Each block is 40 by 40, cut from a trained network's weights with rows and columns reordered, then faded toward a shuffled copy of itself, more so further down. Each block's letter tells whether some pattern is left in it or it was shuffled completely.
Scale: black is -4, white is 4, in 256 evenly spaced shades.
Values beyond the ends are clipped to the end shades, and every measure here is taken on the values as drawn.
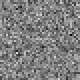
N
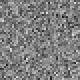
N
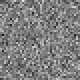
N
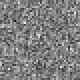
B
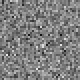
N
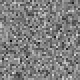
N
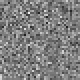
B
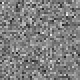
B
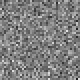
B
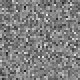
N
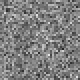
B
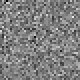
B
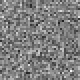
N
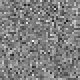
N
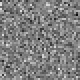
N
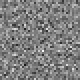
B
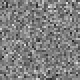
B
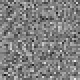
B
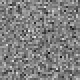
N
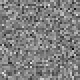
B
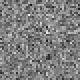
B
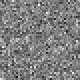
N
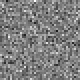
B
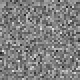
N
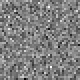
N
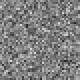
B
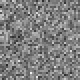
B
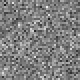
N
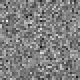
B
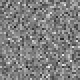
B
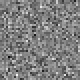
B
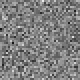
B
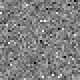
N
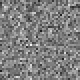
B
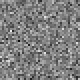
B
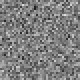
N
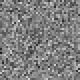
N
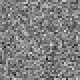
B
